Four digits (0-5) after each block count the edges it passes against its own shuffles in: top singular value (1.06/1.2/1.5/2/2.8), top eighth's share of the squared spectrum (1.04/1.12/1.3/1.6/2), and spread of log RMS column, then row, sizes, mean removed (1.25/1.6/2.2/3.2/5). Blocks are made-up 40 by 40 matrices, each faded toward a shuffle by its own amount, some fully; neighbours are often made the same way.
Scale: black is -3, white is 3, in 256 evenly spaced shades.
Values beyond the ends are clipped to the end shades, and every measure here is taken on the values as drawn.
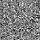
3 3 1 1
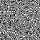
3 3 0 1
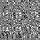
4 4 2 2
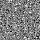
2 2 0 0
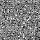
2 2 0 0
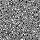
1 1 0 0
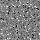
1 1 0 0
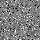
0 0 0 1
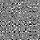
4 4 2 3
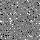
2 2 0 1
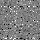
3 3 0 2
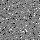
0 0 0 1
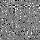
3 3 0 1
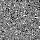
0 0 0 0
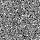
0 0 0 0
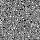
0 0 0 0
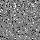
2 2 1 0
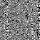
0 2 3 0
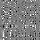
4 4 2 2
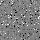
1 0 0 0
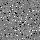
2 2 0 0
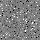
1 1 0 0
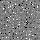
2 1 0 0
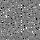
3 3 1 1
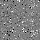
2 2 1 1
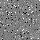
1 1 0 0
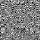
3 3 1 2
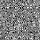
3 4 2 2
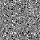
3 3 1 1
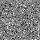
1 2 0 0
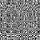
4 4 2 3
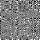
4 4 2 2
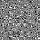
3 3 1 1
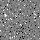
0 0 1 0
